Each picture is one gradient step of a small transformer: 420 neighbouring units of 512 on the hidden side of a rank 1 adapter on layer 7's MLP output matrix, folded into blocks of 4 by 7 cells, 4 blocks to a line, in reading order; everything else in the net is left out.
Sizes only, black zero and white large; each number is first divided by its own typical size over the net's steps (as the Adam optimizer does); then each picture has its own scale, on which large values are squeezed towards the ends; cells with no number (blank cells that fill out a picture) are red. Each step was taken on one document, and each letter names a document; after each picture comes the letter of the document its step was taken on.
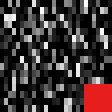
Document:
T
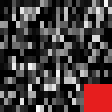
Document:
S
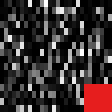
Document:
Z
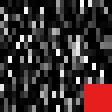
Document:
T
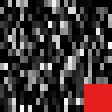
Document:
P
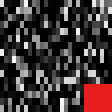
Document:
S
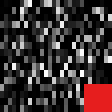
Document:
Z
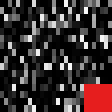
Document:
T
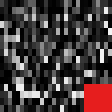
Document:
S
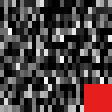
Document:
S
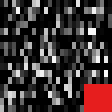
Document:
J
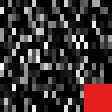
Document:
T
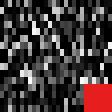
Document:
P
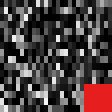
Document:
S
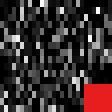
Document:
Z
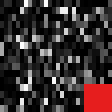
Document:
Z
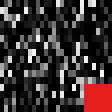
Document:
T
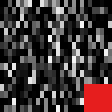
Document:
P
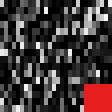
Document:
S
